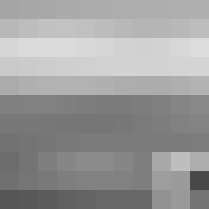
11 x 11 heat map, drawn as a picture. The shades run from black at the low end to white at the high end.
Roughest part: bottom right. Grain: streaks across. Odd patch: rougher, in the bottom right. Slope: up to the top. Average level on the scale: 60%.
